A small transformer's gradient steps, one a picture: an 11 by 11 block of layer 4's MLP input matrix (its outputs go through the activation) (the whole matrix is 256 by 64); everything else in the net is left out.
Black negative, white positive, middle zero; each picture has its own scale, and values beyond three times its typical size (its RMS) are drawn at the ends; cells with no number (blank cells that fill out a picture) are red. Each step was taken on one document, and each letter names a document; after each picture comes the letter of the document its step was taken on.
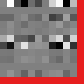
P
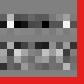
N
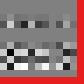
N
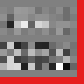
N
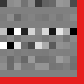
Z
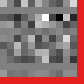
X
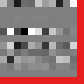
Z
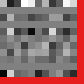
Z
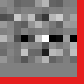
X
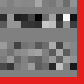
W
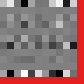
P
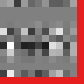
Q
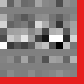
X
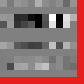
W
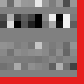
W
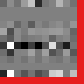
Q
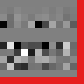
N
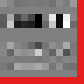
W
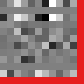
X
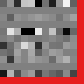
Z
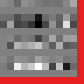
W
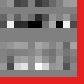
W
